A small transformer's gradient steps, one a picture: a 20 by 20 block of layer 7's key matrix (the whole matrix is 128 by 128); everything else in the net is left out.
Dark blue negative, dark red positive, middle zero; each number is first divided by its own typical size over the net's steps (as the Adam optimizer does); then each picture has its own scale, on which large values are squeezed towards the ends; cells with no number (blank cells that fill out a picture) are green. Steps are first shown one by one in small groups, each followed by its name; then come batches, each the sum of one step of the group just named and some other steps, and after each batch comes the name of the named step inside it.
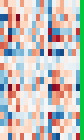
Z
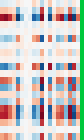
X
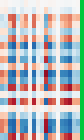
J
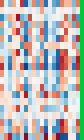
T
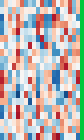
T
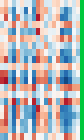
J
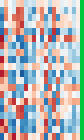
J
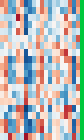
T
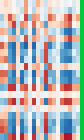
J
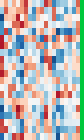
Z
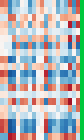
J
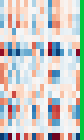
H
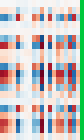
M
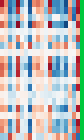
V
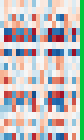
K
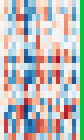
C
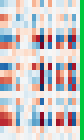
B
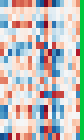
H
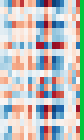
B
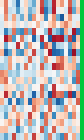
K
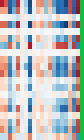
V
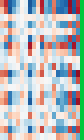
M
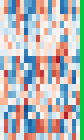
C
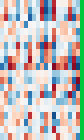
B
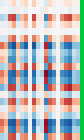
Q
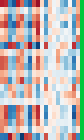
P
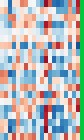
Q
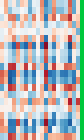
Q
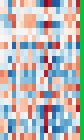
Q
